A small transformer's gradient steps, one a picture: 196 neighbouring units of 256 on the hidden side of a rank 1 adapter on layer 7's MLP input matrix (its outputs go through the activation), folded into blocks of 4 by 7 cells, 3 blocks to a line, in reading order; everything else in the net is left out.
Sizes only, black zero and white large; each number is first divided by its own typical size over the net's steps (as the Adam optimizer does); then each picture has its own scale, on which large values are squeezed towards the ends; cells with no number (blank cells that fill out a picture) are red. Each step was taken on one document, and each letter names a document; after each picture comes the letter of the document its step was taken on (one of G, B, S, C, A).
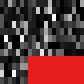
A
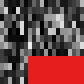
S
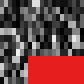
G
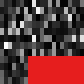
A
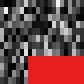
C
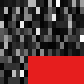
A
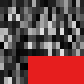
S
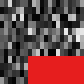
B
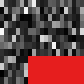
G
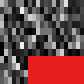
S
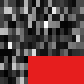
G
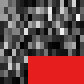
B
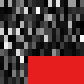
A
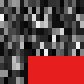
S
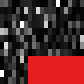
A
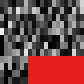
C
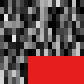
B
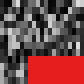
B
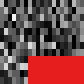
C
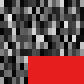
B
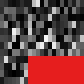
G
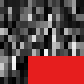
S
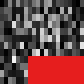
B
